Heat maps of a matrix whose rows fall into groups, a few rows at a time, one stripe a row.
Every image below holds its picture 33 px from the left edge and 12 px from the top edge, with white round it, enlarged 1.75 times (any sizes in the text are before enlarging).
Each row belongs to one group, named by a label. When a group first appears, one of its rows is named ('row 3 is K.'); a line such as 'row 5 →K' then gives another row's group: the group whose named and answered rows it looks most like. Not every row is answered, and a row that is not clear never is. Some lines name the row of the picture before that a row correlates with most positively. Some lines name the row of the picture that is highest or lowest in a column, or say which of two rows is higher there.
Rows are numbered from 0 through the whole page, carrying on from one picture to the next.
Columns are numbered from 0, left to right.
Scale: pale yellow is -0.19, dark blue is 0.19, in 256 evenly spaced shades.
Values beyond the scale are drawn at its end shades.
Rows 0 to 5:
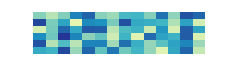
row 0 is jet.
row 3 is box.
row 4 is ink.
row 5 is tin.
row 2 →jet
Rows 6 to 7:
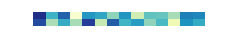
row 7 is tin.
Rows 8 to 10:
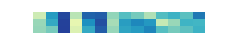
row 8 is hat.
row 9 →hat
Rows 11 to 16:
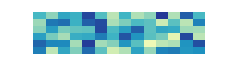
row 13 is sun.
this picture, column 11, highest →16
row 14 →ink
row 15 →tin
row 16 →jet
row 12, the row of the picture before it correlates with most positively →8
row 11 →jet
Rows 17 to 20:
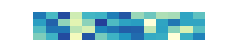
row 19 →sun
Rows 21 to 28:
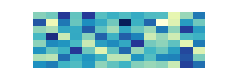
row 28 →tin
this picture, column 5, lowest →26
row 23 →jet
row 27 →jet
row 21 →hat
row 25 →sun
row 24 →sun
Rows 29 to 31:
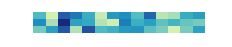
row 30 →box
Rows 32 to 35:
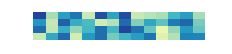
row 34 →ink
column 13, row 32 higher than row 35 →No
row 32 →ink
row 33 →box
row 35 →hat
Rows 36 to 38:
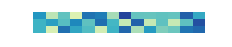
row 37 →sun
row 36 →ink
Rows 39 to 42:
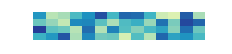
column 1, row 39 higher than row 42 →No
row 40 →jet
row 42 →jet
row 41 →tin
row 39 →ink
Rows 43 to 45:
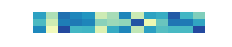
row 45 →box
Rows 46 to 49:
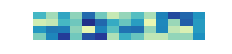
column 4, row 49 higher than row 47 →No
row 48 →sun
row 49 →hat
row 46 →jet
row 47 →jet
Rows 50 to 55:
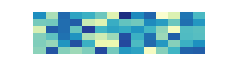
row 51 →box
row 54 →box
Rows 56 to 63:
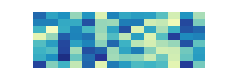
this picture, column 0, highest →63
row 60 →tin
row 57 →tin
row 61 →hat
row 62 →hat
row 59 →jet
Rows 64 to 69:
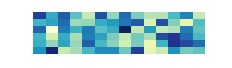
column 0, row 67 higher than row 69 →No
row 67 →jet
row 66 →ink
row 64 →ink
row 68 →jet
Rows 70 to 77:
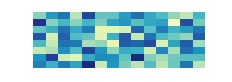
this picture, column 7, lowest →72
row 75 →jet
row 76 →sun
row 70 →hat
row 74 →box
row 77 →tin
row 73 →box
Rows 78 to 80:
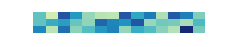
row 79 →sun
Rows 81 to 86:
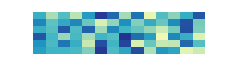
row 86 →sun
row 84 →ink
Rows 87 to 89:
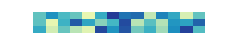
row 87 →sun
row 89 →ink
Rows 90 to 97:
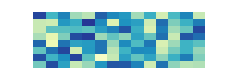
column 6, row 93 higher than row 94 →Yes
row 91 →jet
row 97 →sun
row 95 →hat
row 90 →ink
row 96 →box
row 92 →sun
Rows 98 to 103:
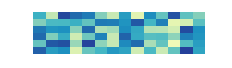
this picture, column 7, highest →101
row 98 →box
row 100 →tin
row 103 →tin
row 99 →sun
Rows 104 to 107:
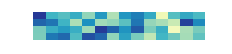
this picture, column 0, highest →104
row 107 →hat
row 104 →ink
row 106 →sun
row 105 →tin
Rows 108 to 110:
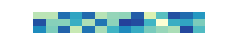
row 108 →jet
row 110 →tin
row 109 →ink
